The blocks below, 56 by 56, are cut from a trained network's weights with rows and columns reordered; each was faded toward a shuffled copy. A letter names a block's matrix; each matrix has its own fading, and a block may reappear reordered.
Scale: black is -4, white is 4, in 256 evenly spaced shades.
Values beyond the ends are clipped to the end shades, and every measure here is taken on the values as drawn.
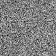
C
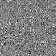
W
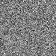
C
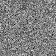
C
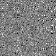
W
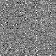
W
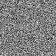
C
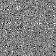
W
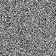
C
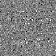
W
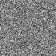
C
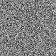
C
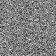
C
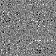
W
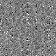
W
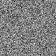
C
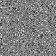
W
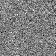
C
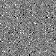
W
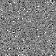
W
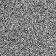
C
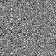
W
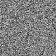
C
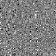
W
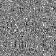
W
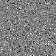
W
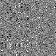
W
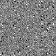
W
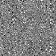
W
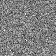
C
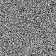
C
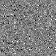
W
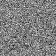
C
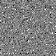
W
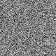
C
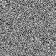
C
